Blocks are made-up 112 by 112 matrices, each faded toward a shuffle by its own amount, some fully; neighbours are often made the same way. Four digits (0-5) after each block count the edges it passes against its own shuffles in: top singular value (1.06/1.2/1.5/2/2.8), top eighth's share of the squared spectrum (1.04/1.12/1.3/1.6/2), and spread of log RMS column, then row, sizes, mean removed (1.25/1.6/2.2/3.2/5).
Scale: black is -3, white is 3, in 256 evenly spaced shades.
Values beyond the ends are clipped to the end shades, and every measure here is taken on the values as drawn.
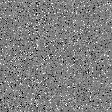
3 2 1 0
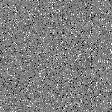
3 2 1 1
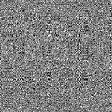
4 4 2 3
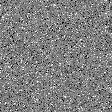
2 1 0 0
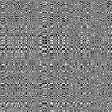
5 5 4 4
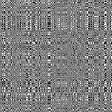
5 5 4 4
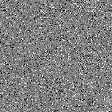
3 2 1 1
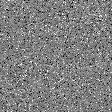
1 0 0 0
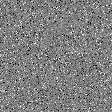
2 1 0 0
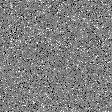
0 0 0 0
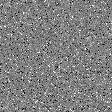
0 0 0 1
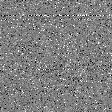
2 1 0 2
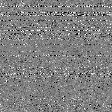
2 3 0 4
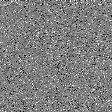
1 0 0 1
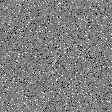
0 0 0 0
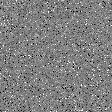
1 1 0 1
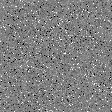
0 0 0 0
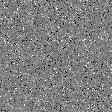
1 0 0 0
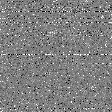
2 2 0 3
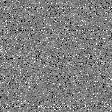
1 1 0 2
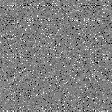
4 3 1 2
